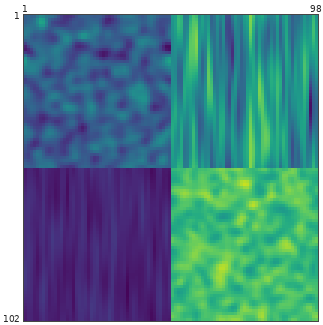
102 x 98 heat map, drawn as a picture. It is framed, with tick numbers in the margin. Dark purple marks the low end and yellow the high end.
It is made of 2 by 2 panels. Panel 1,1: low, blotchy. Panel 1,2: middling, streaked downward, strong in contrast. Panel 2,1: very low, streaked downward, faint in contrast. Panel 2,2: high, blotchy.
